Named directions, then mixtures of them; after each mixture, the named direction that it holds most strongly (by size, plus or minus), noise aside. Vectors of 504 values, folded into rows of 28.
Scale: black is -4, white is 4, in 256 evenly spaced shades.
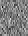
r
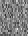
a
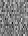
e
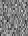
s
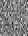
e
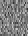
a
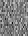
e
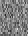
a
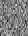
s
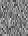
r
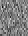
r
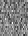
e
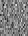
s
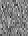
r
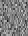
s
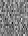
e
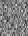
s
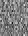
e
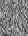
r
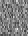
a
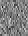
r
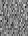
s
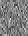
r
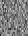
s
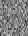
s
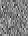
r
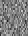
s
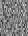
s
